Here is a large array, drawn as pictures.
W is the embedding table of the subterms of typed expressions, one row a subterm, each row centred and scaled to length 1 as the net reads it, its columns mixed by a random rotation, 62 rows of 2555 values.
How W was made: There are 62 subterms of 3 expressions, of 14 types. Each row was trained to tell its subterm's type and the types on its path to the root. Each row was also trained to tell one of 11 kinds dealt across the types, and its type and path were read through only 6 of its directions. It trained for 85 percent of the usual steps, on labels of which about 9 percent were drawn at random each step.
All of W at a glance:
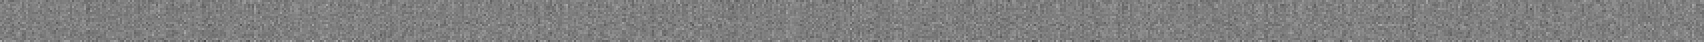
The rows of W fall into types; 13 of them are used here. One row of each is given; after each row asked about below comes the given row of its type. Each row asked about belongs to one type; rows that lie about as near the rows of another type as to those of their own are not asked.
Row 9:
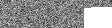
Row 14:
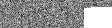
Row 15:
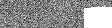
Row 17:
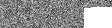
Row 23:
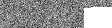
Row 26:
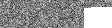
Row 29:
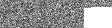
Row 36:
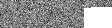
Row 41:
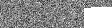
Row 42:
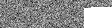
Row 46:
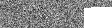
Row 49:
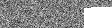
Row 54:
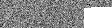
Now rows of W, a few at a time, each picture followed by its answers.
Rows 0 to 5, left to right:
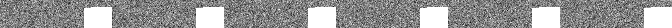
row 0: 49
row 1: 42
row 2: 29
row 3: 9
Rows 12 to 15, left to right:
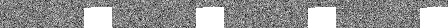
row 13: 17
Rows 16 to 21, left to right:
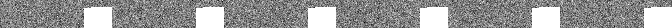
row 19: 46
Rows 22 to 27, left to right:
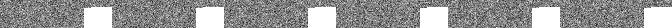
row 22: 26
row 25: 41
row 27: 14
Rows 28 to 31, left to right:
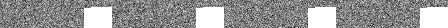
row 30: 9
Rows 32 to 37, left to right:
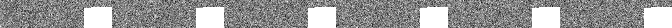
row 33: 36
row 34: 17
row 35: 14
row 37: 49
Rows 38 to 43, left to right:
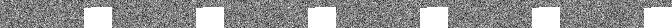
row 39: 42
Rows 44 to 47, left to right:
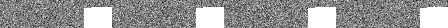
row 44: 36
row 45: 36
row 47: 15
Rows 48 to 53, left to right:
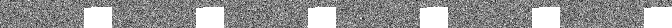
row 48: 14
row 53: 42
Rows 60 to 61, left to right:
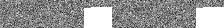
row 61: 17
